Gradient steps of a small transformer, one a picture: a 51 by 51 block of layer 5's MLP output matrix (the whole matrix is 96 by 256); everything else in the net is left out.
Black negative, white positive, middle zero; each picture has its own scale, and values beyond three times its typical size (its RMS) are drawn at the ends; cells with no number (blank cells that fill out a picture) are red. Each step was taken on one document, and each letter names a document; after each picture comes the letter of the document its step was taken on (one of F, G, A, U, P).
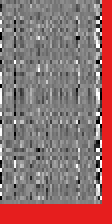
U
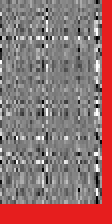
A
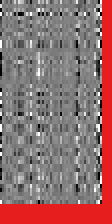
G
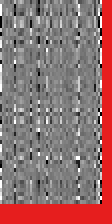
U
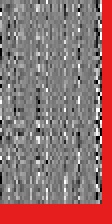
A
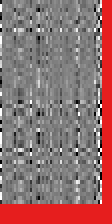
G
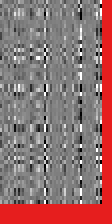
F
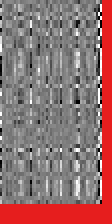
G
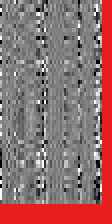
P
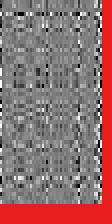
G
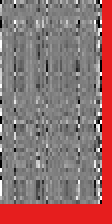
U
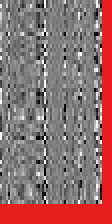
P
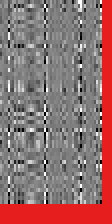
F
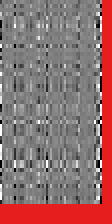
U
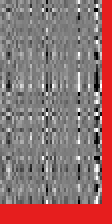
A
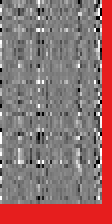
G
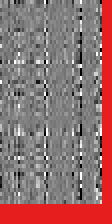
F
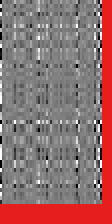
U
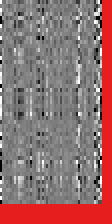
G
